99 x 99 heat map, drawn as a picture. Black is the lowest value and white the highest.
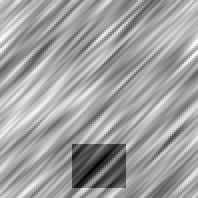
The grain runs diagonally up to the right. An odd patch, lower than its surroundings, sits in the bottom middle. The bottom middle is the ninth with the lowest average.
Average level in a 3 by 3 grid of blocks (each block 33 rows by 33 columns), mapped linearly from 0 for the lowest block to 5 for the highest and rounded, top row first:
3 3 4 | 5 4 4 | 4 0 3
